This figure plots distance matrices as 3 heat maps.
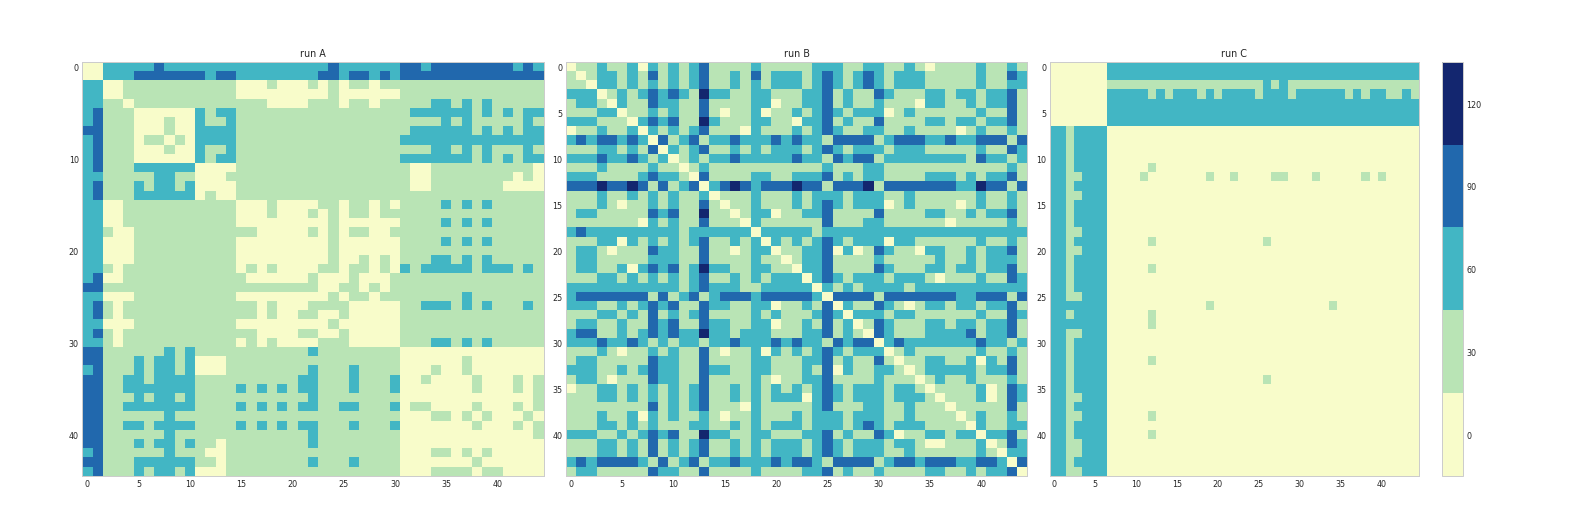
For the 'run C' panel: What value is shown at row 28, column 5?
60
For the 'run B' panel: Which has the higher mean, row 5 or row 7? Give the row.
5
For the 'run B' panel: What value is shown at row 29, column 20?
30
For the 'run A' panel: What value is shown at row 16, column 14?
30
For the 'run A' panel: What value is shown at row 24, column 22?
30
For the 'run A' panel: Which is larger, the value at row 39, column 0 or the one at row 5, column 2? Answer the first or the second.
the first
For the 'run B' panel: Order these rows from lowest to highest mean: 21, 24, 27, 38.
38, 21, 27, 24
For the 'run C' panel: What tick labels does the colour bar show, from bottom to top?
0, 30, 60, 90, 120
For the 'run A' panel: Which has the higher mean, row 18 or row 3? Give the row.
18
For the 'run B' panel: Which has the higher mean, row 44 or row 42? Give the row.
42
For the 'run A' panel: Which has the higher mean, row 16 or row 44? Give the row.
44
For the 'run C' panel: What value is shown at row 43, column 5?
60
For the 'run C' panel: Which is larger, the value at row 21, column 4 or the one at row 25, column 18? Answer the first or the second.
the first
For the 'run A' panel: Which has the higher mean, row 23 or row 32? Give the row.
32
